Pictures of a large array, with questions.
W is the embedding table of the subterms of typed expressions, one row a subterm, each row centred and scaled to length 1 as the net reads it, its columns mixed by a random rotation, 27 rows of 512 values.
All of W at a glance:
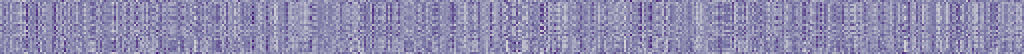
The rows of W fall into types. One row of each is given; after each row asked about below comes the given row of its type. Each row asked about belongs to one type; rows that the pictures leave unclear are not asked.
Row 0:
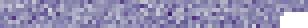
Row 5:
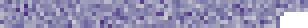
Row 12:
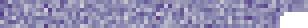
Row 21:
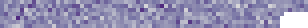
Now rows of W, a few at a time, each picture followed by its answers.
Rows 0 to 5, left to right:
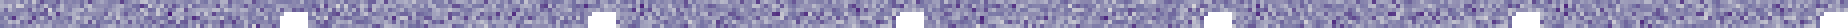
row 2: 5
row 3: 21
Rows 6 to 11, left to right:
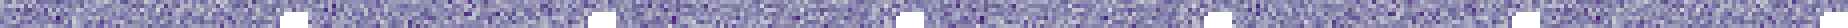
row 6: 0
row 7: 5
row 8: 21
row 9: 21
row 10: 5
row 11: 0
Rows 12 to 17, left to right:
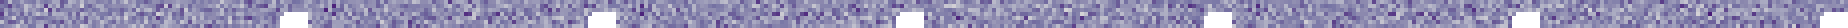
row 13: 5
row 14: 5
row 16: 5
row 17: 0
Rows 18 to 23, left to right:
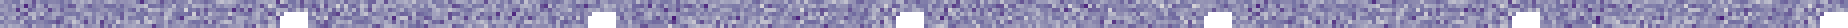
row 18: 5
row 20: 21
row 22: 5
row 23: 21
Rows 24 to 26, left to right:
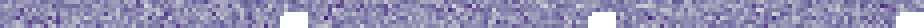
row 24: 21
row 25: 21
